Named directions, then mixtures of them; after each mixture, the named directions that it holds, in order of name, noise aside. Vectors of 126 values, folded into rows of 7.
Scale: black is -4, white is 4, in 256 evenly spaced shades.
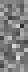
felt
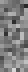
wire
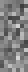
felt, wire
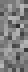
felt, wire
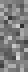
felt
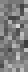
felt, wire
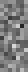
felt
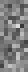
felt, wire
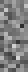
felt, wire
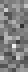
felt, wire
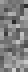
wire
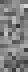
wire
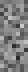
felt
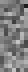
wire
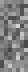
felt, wire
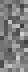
felt, wire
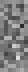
felt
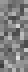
felt, wire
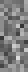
felt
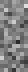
felt, wire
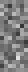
felt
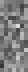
felt, wire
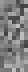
felt, wire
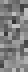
felt, wire
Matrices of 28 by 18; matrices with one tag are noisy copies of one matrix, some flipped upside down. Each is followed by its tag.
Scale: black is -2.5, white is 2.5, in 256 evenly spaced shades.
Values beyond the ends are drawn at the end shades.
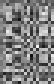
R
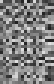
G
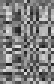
R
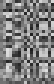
R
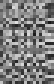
G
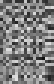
G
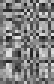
R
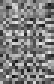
G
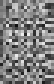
G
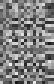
G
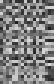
G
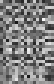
G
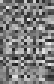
G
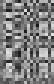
R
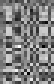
R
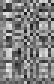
R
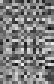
G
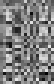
R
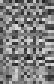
G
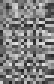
G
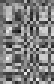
R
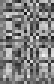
R
